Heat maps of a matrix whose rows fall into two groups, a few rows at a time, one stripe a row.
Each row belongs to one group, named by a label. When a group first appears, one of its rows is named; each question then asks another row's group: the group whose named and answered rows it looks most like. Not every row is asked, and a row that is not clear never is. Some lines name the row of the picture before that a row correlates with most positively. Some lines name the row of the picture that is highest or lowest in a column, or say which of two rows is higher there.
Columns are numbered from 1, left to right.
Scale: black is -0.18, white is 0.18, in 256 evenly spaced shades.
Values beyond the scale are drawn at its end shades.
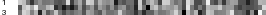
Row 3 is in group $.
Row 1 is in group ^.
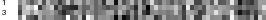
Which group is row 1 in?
^
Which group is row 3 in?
$
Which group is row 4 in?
^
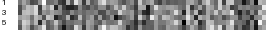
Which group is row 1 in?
^
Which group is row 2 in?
$
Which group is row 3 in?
$
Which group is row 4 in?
^
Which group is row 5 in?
$
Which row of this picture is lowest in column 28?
6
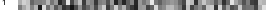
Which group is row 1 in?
^
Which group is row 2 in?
$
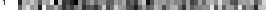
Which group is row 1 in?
$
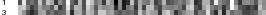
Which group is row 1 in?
^
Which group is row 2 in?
^
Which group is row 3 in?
^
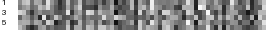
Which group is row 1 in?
^
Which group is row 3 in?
^
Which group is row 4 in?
$
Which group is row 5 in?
^
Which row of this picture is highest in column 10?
4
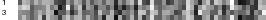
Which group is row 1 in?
^
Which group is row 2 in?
^
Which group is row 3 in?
^
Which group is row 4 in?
^
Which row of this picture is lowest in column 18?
3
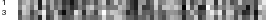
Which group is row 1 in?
$
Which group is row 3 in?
$
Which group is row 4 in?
$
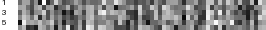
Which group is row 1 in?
$
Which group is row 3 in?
$
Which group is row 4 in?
$
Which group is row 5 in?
$
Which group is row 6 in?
^
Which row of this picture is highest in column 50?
5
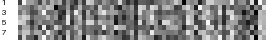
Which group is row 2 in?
^
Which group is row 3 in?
^
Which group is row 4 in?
^
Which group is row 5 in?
^
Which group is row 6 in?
$
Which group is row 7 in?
^
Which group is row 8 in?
^
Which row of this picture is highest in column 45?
6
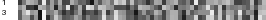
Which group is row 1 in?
$
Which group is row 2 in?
^
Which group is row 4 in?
$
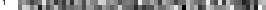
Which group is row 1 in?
^
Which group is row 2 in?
$
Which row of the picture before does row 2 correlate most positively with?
4
